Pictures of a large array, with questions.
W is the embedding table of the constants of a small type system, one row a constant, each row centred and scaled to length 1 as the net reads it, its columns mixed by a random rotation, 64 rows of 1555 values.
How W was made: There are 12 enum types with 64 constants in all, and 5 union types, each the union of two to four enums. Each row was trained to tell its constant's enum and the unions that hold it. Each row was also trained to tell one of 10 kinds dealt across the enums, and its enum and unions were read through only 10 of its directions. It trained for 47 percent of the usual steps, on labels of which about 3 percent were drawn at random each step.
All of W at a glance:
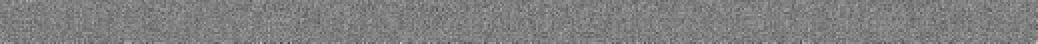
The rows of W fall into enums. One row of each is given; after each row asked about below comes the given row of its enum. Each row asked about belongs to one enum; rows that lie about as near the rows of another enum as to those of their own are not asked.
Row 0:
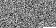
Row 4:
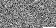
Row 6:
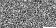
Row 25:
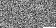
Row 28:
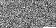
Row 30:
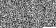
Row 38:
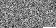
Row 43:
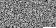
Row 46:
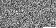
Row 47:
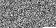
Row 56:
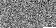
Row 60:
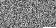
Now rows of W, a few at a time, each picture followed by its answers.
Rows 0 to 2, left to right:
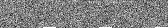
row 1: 43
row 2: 28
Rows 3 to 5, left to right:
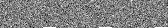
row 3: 43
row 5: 25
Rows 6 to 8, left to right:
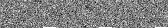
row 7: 4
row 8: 56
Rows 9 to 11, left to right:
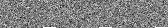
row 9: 56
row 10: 28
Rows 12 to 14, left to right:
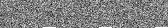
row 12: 60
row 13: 38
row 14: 30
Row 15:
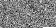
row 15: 4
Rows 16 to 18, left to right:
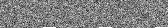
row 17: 30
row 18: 46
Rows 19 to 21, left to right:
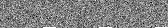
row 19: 25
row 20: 56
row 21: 47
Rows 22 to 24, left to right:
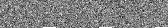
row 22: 30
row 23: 38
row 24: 30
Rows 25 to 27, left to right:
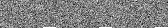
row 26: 43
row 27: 25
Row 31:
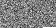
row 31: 56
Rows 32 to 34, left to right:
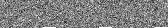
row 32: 47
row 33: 38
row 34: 30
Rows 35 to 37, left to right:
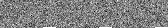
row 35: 47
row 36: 43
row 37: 0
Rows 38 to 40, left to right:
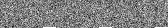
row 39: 25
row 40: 30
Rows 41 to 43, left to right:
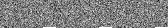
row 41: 38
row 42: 38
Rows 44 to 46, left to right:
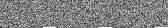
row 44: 43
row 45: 60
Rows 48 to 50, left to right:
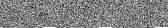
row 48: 4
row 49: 56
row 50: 56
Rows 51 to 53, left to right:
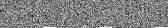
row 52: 38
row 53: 60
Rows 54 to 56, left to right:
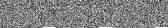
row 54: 4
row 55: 25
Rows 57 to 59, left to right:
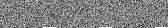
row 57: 60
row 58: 47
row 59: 43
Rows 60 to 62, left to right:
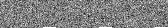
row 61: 25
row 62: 60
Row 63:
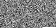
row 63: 60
